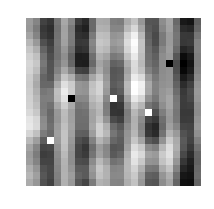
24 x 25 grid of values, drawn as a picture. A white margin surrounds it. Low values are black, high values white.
Five lone cells stand out: three far higher and two far lower than their neighbours. Stripes running up and down repeat 5 times from left to right. On average the colour sits 50% of the way up the scale. The ninth with the lowest average is the top right.
